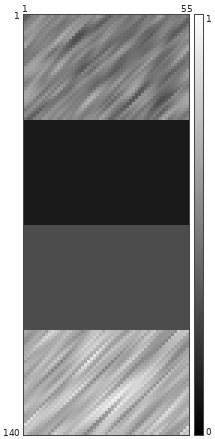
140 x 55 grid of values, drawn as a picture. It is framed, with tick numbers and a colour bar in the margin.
The table splits into 4 rows of 1 panel. Panel 1,1: middling, slanting up to the right. Panel 2,1: very low, flat. Panel 3,1: low, flat. Panel 4,1: high, slanting up to the right.
